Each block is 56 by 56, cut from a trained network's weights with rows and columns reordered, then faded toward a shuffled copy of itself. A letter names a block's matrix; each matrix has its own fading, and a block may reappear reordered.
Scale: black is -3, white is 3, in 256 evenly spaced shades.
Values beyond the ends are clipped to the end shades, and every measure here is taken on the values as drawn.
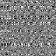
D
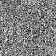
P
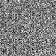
P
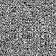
P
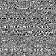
D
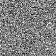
P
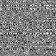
D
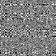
D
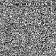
P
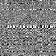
D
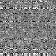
D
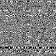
D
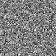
P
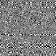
D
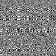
D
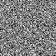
P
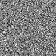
P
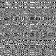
D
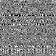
D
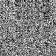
P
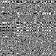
D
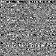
D
